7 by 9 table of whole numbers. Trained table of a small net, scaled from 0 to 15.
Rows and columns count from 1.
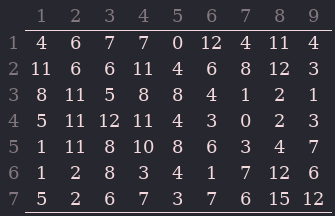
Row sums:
55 67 48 51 58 44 63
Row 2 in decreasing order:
12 11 11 8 6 6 6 4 3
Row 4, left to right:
5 11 12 11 4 3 0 2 3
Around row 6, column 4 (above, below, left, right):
10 7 8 4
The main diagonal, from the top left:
4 6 5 11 8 1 6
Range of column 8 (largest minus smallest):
13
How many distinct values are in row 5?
8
